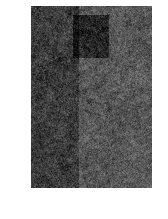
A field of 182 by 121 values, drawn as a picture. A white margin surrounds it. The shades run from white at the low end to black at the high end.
Overall the values sit about 70% of the way up the scale. The left part is higher, up to a seam about 40% of the way across. In the top middle lies a patch that is higher than the rest. The halves do not mirror each other. The texture is blotchy.
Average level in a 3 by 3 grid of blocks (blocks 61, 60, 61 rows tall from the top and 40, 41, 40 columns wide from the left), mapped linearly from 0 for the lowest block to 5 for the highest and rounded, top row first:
4 5 0 | 4 1 0 | 4 1 0
